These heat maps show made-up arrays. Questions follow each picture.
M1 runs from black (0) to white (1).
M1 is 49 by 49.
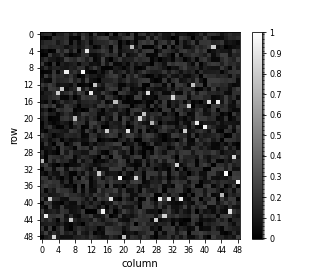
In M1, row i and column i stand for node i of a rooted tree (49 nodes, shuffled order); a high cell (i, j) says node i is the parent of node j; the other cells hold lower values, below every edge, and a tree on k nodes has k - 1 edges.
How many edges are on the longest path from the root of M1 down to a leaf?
8
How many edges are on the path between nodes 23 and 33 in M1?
4
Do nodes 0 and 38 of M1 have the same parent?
no
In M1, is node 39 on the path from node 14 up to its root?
yes
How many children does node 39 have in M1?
5
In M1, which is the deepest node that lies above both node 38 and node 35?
23
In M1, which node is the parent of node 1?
43
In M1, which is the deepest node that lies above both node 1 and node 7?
23
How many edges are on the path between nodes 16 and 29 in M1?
4
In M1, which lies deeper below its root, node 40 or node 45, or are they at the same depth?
node 40
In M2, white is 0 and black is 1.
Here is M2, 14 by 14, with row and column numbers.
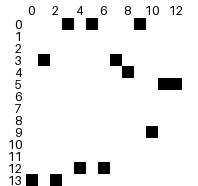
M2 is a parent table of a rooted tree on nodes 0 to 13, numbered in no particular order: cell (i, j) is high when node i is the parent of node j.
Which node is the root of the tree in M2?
13
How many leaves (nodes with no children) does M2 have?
7
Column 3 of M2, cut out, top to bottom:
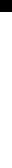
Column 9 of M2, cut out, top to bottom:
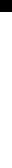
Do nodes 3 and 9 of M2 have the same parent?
yes
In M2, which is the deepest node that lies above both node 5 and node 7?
0
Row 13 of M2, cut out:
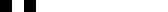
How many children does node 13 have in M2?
2
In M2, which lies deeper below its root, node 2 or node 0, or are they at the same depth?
the same depth
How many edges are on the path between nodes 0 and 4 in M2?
3
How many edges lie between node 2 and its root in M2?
1
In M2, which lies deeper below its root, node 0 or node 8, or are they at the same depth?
node 8
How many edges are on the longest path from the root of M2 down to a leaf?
5
